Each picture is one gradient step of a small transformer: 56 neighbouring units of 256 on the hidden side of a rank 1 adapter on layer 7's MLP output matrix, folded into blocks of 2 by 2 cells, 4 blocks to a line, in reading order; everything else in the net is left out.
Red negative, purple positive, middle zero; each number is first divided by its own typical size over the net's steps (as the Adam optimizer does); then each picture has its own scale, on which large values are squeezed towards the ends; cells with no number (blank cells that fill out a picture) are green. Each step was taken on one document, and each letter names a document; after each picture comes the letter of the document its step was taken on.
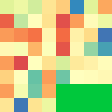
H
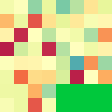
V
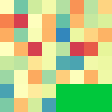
H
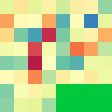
H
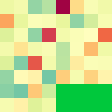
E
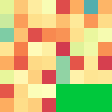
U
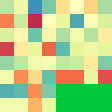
V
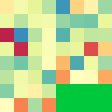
U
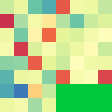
E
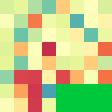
V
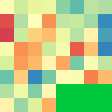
H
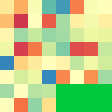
H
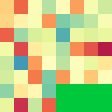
U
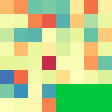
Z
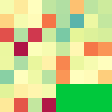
U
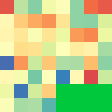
Z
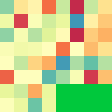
Z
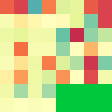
Z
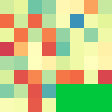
V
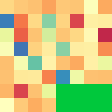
E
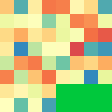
H
